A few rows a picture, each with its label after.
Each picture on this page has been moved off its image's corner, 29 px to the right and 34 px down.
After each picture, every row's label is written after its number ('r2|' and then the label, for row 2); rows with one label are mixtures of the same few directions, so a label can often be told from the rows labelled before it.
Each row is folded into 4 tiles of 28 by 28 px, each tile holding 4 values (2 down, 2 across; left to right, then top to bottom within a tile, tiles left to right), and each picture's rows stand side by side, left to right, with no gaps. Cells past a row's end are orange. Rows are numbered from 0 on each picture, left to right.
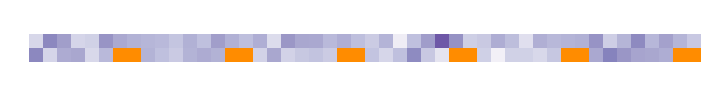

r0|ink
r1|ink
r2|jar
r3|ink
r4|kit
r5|kit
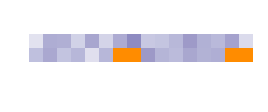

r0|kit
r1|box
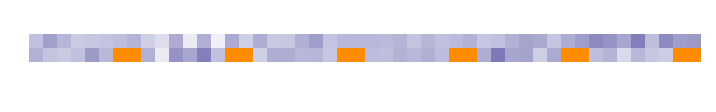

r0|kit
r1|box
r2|ink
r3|box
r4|kit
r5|box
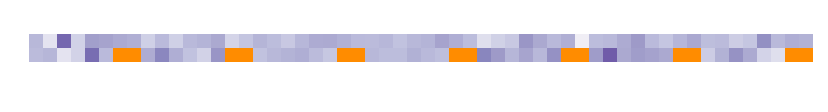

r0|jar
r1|box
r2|ink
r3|ink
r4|box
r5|kit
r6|ink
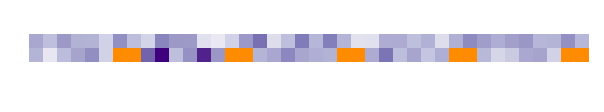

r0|box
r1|kit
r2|kit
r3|kit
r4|box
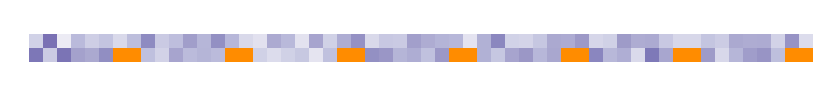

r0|jar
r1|kit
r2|kit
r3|box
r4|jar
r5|jar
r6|box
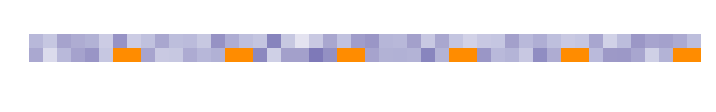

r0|box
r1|ink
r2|jar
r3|kit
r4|jar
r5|kit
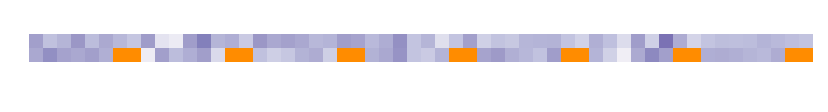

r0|kit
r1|ink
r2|box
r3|ink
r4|box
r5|ink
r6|box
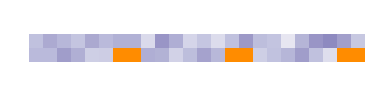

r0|ink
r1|kit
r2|ink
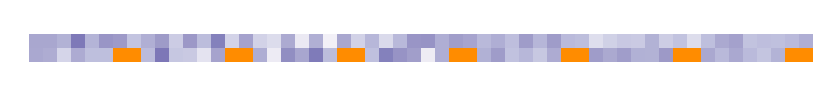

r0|box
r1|box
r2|box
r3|kit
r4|box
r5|box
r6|ink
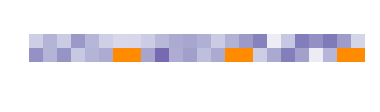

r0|jar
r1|kit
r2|kit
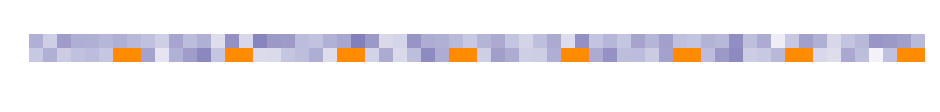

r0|jar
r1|box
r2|box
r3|ink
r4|box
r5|box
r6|ink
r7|kit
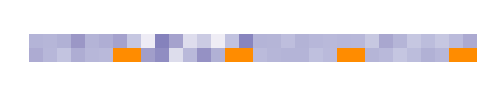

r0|box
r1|kit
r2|jar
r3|kit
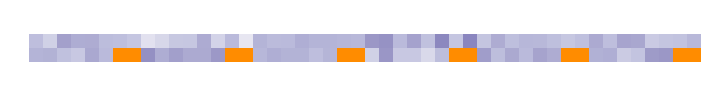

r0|jar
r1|box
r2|kit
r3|box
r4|jar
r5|ink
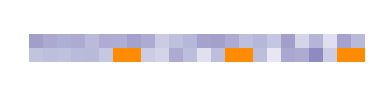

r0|box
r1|kit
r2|box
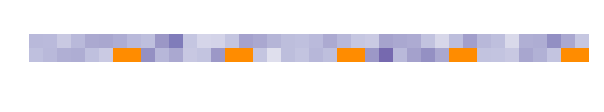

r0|ink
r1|ink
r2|kit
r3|kit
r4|ink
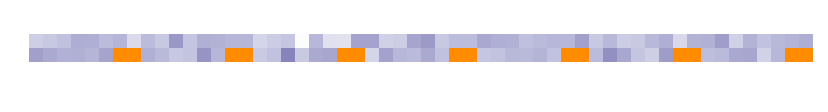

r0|box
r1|jar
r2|box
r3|ink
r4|box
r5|box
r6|jar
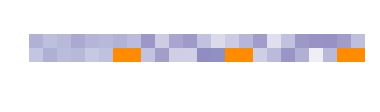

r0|jar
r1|ink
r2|kit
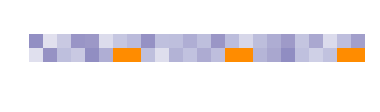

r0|ink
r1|kit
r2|ink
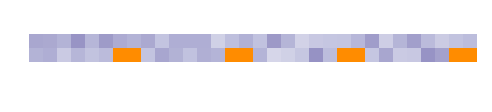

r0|box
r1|ink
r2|kit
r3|ink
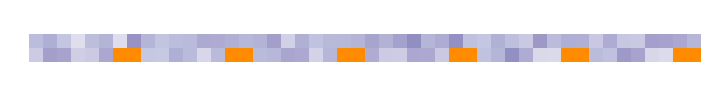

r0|box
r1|kit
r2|jar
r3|box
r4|ink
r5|ink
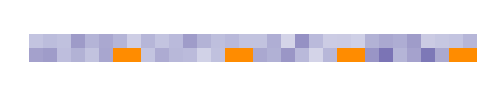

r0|box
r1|jar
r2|jar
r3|kit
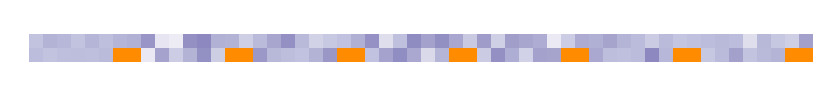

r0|kit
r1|ink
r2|ink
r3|kit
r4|ink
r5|kit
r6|box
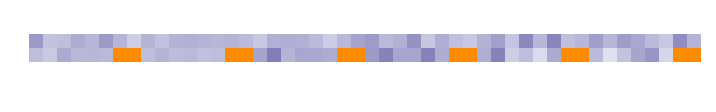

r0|kit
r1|jar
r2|kit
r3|kit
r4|box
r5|box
